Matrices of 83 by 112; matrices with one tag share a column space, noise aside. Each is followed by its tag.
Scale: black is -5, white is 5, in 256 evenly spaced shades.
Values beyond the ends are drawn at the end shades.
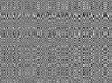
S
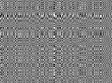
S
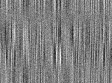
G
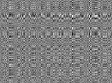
S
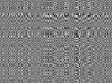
S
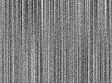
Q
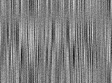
G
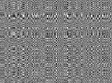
S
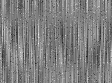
G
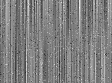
Q
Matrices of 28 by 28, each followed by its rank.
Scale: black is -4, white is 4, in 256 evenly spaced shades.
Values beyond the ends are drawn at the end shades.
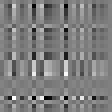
one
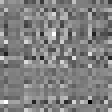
three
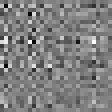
three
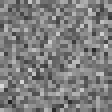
full rank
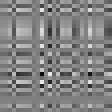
one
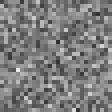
full rank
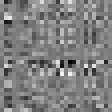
three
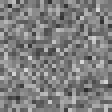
full rank
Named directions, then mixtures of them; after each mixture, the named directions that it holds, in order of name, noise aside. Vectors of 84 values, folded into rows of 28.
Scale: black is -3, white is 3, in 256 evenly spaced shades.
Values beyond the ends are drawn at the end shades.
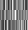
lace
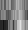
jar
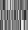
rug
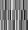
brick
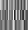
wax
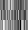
jar, rug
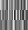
wax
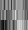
jar, lace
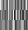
wax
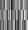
brick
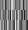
brick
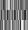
rug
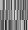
lace, wax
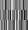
brick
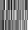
brick, lace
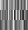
wax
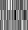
lace, rug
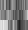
jar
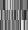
rug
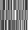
lace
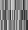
brick, wax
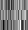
jar, rug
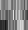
jar, wax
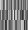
lace, wax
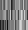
brick, jar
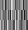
brick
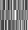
lace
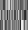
rug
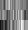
jar, rug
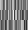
lace, wax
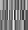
wax
